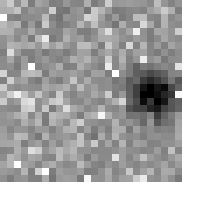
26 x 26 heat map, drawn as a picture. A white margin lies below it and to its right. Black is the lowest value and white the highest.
Dips: one, in the middle right. Ninth with the lowest average: middle right. Stripes: none.
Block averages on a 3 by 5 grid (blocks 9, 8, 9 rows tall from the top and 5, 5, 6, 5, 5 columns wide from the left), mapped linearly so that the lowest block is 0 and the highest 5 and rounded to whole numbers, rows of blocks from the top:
44444
54420
44444
